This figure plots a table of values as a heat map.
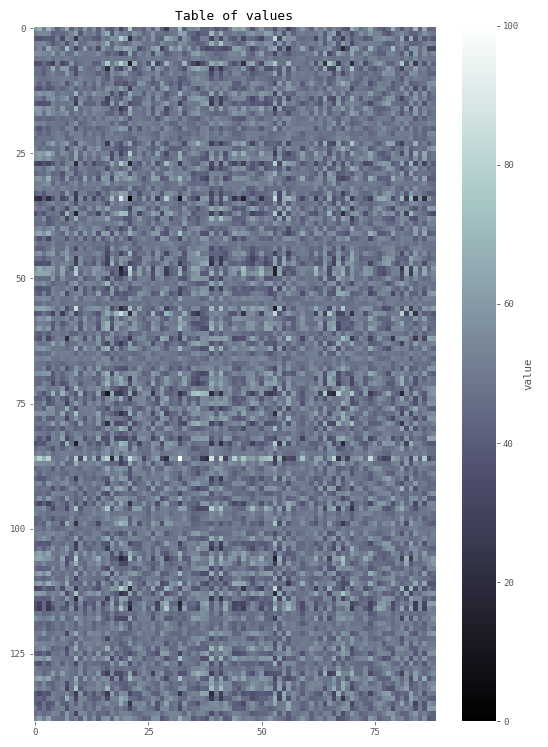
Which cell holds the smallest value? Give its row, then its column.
34, 21
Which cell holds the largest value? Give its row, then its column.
86, 32
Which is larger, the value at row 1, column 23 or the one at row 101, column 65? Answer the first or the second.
the first
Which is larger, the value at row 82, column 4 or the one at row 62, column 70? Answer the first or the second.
the first
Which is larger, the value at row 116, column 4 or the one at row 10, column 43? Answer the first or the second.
the second
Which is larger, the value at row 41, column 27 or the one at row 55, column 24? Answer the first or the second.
the first
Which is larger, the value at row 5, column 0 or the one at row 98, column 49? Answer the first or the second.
the first
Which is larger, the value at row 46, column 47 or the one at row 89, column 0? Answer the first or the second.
the second
